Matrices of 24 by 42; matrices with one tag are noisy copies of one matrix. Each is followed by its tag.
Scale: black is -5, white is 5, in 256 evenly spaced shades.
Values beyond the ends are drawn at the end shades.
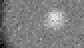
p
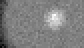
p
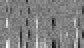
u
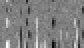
u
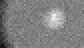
p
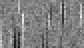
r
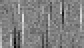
r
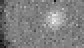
p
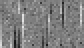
r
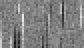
r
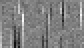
r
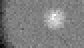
p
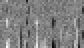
u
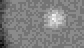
p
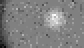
p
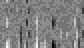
u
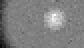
p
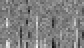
u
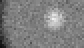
p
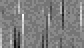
r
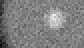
p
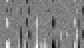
u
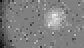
p
